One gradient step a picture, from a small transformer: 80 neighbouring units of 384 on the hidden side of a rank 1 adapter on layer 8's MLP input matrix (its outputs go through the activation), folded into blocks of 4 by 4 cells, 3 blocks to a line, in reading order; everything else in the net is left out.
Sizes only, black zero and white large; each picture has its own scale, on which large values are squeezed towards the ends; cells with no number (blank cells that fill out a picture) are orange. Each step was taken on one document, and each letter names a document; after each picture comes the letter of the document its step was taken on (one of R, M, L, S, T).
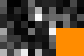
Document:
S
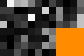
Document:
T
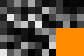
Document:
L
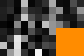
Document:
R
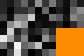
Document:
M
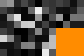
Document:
L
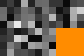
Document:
M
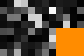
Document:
L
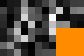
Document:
R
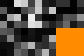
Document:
L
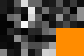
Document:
L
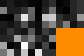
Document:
R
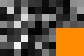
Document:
M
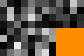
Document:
M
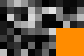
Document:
L
